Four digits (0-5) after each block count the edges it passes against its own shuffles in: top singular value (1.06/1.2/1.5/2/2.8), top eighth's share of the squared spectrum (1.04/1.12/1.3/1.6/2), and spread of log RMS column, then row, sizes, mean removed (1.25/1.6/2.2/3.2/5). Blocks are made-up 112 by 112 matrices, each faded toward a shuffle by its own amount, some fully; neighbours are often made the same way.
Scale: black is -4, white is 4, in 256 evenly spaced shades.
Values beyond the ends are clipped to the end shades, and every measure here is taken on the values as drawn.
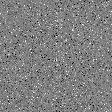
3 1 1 0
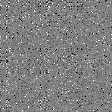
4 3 2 1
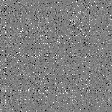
4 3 2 2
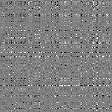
5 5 3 4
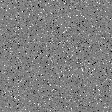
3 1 0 0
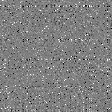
4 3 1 2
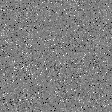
3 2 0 1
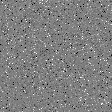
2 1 0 0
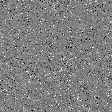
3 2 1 0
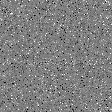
2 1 0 0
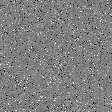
0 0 0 0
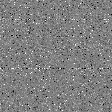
3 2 0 1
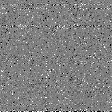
4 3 1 2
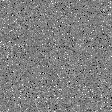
1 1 0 1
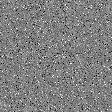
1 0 0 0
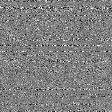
2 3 0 4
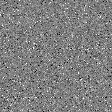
1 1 0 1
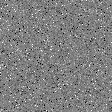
0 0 0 0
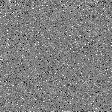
1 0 0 1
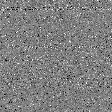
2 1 0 2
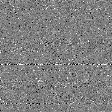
3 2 0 3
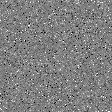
0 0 0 0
